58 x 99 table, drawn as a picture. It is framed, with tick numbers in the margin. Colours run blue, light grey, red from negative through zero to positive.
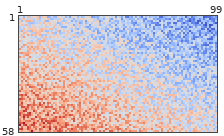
Ninth with the lowest average: top right. Mirror symmetry: none. Histogram: bell-shaped. Grain: fine. Slope: up to the bottom left. Ninth with the highest average: bottom left.
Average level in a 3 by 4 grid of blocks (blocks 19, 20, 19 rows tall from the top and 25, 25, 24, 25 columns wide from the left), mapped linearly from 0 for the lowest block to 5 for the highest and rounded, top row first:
3210 | 4321 | 5432
